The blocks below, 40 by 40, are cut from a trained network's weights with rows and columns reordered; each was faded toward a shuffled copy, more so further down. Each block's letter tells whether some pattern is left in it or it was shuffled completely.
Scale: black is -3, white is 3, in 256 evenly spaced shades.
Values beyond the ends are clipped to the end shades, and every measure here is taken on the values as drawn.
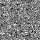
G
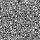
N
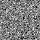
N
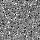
G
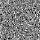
N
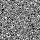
G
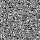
G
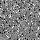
G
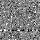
N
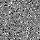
N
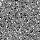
G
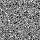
G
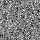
G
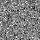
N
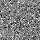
G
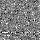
N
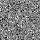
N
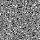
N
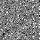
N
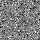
G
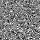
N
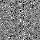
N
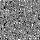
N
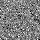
G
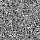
G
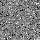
G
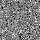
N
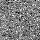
G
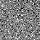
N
